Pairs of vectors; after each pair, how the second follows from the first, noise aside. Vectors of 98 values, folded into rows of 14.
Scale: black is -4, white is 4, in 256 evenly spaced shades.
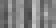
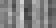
reversed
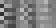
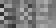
copied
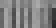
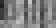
reversed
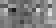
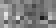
reversed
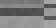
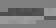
partly zeroed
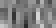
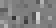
partly zeroed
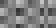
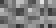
copied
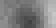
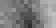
copied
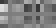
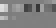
partly zeroed
